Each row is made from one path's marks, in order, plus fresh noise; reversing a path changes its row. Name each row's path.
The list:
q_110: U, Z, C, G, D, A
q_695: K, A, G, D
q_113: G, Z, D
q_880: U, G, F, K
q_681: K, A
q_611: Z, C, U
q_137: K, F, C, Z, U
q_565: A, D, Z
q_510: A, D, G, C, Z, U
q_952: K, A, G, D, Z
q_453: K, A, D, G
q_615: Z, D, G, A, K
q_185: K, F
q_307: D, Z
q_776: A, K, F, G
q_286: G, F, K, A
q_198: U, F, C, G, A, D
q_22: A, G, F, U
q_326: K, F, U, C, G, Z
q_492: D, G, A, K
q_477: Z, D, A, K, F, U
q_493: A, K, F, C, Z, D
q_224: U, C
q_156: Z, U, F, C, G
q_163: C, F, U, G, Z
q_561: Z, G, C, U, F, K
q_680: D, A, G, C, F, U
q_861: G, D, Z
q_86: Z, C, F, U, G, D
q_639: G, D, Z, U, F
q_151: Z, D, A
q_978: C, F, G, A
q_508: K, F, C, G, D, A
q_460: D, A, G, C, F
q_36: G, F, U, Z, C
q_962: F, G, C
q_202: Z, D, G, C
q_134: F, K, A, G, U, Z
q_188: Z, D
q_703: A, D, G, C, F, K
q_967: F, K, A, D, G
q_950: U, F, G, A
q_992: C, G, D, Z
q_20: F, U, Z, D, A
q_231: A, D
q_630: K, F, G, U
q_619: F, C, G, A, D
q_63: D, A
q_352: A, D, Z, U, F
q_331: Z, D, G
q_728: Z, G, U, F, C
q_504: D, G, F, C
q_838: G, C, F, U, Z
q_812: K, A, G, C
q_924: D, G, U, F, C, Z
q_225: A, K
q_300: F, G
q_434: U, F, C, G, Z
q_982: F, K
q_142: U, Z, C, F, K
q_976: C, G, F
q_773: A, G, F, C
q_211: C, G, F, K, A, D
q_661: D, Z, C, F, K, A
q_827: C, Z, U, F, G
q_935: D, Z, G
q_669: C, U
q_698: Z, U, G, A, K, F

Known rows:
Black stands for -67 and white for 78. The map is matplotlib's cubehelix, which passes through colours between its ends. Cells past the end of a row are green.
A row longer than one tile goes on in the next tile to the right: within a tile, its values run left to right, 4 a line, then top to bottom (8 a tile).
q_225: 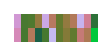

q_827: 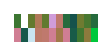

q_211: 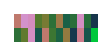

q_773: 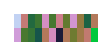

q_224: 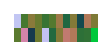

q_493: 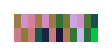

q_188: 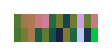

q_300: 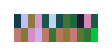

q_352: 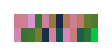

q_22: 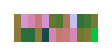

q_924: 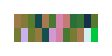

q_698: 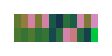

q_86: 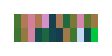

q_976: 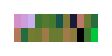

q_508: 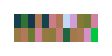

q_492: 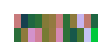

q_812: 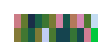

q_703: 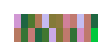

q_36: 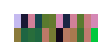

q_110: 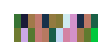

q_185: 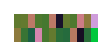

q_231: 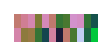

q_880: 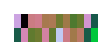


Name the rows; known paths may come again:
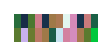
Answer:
q_110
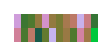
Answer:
q_225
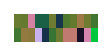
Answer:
q_460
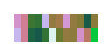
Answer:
q_565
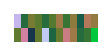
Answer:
q_224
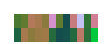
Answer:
q_695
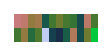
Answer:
q_962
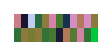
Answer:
q_113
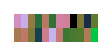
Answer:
q_163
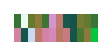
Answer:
q_827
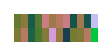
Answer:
q_326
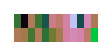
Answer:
q_286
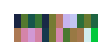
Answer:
q_661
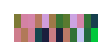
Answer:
q_493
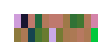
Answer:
q_861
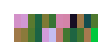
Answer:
q_992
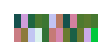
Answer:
q_935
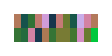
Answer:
q_561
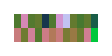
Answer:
q_978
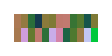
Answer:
q_307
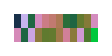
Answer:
q_156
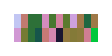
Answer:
q_773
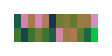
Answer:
q_611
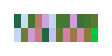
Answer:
q_776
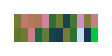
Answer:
q_188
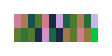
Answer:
q_728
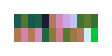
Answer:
q_63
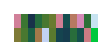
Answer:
q_812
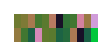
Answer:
q_185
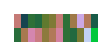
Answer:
q_492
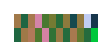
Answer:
q_982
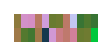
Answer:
q_22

